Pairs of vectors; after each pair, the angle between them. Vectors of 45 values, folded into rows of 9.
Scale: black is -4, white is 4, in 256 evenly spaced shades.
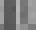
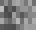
partly aligned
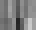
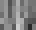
nearly opposite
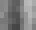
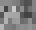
partly opposed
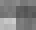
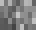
partly opposed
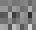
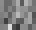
partly opposed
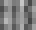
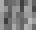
nearly opposite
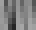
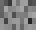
orthogonal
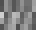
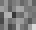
partly opposed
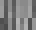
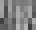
nearly parallel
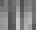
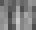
nearly parallel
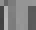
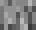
partly aligned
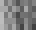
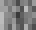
nearly parallel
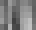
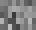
partly aligned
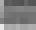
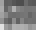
nearly parallel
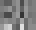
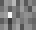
partly opposed
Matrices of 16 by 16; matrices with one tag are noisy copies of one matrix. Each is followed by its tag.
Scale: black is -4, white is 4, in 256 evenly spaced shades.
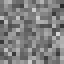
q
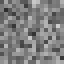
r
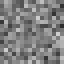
q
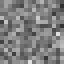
q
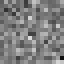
r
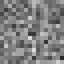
r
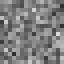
q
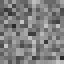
r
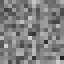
r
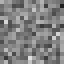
q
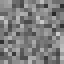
q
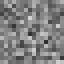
r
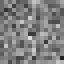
r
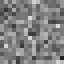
r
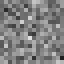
r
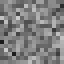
q
